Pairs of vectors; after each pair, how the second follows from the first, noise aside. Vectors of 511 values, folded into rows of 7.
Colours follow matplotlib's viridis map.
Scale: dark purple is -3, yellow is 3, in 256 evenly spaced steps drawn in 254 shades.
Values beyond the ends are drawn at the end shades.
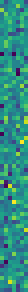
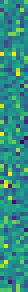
negated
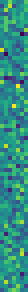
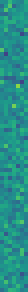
shrunk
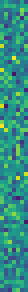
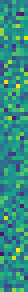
shuffled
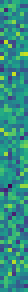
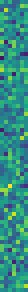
negated
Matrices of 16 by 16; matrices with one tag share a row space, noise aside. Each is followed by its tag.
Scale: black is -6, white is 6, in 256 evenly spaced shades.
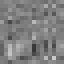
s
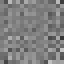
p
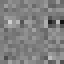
p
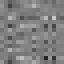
s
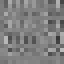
p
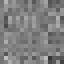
p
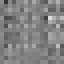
p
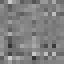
s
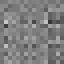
p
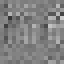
p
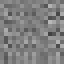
p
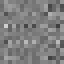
p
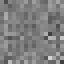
p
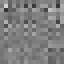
p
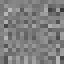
p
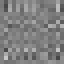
p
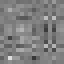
s
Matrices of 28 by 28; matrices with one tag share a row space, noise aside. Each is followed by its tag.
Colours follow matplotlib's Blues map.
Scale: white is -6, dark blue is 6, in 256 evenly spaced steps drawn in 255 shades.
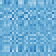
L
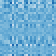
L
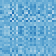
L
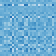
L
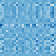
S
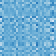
S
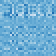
L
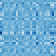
S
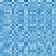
L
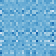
S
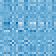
L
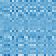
L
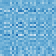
L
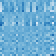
S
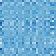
S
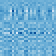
L
